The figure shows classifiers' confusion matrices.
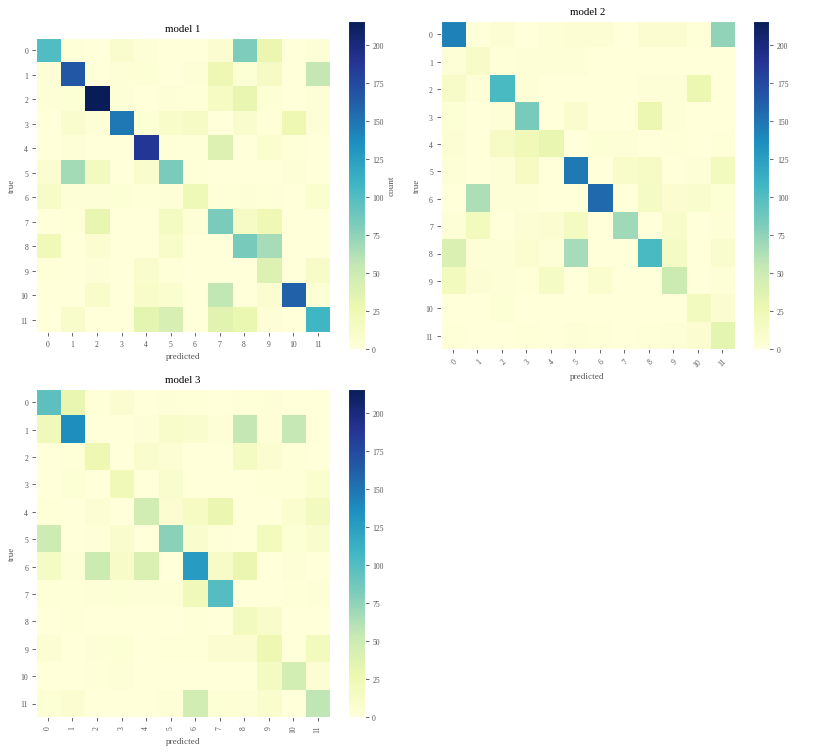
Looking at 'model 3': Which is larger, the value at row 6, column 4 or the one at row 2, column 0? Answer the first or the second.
the first
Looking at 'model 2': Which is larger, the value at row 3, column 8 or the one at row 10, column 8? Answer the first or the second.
the first
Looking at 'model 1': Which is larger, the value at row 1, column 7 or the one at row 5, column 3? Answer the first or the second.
the first
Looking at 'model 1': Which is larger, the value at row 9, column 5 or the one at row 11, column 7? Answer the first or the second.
the second
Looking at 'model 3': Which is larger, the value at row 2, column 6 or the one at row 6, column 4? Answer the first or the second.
the second
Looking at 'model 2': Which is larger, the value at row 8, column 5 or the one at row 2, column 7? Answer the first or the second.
the first
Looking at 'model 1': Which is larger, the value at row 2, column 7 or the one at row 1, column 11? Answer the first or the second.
the second
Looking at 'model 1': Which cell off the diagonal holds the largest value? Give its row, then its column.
0, 8
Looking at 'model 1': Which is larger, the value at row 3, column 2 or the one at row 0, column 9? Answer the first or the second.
the second
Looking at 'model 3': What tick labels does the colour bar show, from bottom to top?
0, 25, 50, 75, 100, 125, 150, 175, 200
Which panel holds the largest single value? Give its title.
model 1
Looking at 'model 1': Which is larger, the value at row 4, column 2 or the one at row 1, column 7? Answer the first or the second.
the second
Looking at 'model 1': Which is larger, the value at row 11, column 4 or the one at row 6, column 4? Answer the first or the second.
the first
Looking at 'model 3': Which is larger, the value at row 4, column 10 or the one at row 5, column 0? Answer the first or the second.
the second
